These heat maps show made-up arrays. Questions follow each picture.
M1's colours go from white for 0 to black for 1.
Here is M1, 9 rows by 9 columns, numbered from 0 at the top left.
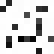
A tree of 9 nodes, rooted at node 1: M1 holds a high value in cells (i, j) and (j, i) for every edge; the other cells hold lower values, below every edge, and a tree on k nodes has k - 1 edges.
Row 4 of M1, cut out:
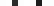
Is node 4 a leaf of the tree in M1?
no
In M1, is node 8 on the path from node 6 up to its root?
no
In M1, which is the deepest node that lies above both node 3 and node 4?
6
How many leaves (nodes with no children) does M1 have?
6
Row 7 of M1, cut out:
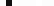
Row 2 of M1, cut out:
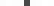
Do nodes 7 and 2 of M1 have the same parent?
no
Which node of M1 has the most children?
6
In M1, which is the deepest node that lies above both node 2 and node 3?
6
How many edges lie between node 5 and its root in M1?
2
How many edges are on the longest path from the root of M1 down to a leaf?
3
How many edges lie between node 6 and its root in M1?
1
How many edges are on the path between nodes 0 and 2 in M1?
4
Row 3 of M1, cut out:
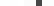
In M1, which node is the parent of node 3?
6
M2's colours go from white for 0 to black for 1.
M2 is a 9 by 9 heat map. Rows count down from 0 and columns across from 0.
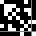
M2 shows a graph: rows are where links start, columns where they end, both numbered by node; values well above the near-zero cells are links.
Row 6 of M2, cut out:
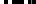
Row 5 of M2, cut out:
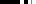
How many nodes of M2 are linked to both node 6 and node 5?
3
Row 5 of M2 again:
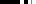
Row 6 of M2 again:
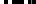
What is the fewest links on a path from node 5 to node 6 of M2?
1
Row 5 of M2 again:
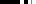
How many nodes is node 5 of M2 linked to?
6
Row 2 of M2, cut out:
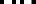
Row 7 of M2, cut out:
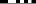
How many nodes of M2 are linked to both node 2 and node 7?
2
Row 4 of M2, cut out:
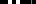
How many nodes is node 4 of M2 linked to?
7
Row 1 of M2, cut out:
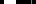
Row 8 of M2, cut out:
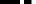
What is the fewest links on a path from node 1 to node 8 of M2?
1
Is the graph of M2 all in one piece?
yes
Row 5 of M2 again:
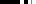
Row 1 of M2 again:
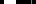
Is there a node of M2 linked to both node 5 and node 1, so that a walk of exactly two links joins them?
yes
